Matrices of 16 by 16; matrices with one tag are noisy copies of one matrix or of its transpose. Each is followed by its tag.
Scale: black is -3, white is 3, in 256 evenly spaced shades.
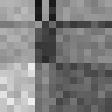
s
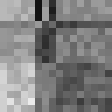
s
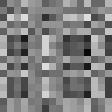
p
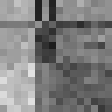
s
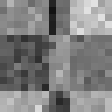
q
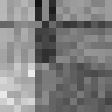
s
